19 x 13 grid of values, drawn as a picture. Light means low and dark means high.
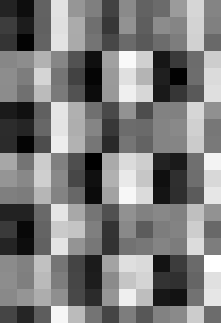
Mirror symmetry: none. Seam: none. Stripes: upright, repeating 3 times. Average level on the scale: 50%.
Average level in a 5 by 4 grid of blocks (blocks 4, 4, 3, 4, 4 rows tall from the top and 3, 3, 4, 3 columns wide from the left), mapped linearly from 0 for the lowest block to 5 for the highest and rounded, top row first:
5 0 2 0
3 2 1 1
2 3 1 1
5 0 2 0
1 3 1 1
